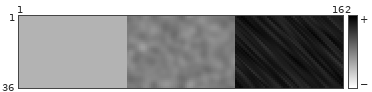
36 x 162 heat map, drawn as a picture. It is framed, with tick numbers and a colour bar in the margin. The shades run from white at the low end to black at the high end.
The table splits into one row of 3 panels. Panel 1,1: low, flat. Panel 1,2: middling, blotchy, faint in contrast. Panel 1,3: very high, slanting down to the right, faint in contrast.
